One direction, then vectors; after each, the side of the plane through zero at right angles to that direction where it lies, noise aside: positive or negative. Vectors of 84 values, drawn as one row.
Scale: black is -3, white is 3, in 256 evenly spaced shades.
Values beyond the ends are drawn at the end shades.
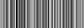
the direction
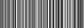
negative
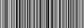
positive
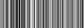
positive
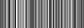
negative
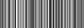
negative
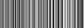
negative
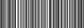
negative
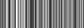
negative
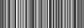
negative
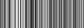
negative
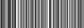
negative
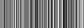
positive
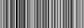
positive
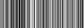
positive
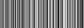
negative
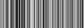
positive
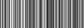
negative
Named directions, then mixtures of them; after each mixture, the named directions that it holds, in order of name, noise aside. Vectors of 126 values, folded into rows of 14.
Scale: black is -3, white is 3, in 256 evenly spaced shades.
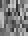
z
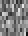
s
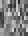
z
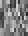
z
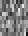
s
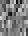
s, z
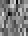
s, z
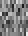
s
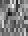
s, z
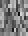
z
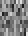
s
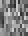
z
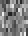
s, z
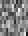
s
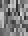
z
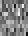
s, z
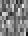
s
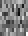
s, z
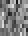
s, z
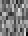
s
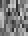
z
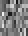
s, z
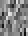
s, z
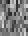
s, z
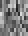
z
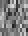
s, z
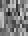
z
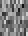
s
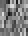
s, z
